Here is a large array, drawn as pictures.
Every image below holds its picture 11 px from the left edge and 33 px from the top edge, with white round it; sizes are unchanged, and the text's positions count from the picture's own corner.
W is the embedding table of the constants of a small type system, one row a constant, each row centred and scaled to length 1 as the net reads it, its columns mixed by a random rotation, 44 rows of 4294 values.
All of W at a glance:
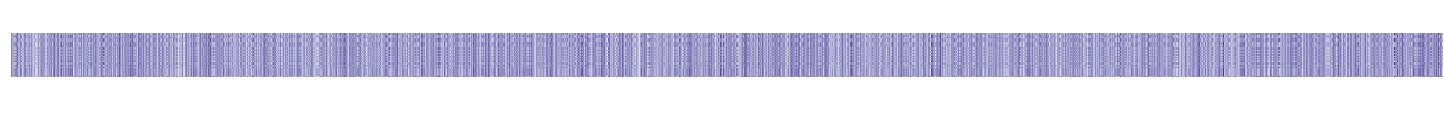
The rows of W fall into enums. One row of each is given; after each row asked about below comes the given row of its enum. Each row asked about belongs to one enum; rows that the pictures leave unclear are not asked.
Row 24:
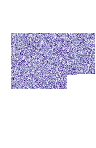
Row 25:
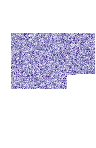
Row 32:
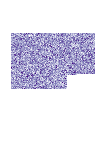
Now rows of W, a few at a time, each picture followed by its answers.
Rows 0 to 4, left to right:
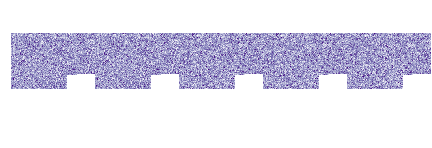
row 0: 24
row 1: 24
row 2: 25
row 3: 25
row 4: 32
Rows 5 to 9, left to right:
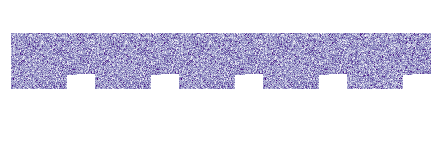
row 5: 24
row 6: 24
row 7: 24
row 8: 24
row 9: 25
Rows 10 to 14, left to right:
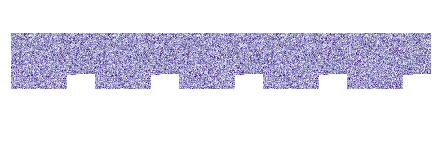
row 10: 25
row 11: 25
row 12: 32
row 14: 24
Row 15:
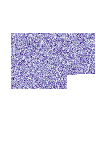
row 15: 24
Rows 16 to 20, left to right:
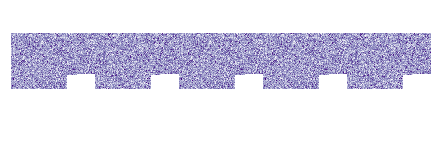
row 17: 25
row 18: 24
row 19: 24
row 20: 25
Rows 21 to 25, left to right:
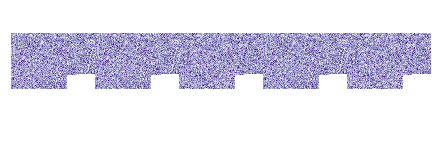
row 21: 24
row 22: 24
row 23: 25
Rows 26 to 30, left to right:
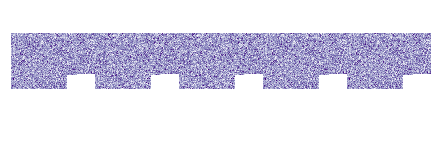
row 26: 24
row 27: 25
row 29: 24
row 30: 24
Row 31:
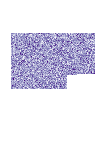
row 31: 24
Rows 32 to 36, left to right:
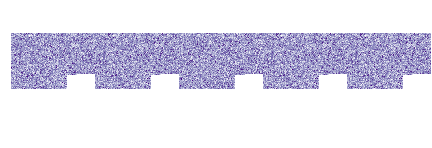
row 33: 25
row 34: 24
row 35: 25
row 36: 25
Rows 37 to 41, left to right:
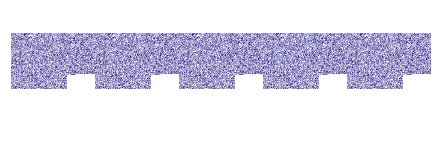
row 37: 25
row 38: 25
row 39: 25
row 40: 25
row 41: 25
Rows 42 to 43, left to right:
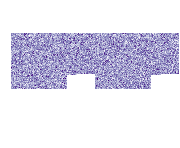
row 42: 25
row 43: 24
